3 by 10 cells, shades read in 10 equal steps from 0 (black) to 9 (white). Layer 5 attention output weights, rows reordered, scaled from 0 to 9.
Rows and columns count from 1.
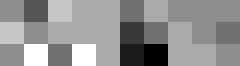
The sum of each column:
17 17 17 21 18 7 10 17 16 14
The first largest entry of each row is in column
3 1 2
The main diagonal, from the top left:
5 5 4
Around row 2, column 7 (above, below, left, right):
6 0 2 6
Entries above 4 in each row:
8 7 7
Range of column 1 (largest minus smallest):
2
